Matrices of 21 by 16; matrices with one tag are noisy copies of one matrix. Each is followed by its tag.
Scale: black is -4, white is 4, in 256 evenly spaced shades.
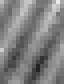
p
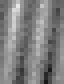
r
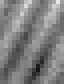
p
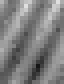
p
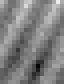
p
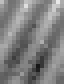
p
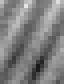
p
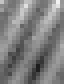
p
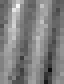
r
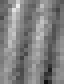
r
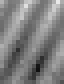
p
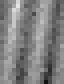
r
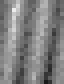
r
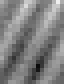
p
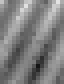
p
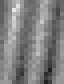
r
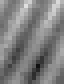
p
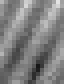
p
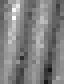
r
